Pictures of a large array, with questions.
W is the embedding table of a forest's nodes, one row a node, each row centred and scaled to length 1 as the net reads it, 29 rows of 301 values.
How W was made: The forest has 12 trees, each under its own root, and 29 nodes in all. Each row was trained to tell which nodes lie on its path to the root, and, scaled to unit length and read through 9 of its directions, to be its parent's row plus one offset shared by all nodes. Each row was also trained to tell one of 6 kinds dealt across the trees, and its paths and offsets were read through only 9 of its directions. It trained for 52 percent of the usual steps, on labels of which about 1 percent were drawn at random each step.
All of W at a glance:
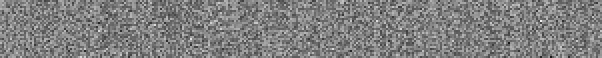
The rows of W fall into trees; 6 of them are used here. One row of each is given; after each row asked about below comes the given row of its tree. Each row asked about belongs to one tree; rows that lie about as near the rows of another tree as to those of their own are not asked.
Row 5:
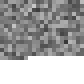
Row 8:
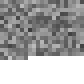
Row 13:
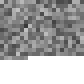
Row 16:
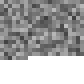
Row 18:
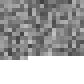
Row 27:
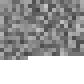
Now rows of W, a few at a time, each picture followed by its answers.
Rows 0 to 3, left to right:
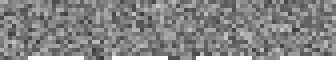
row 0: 8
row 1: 18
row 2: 8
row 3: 27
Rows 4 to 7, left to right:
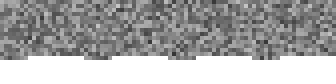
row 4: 18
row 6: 16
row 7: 16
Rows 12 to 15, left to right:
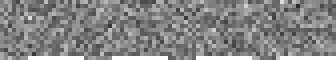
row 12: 27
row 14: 8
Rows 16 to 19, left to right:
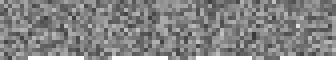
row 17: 27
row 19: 5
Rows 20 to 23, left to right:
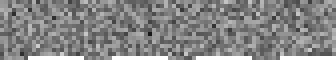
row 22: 5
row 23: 18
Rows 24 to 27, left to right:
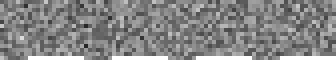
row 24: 5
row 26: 5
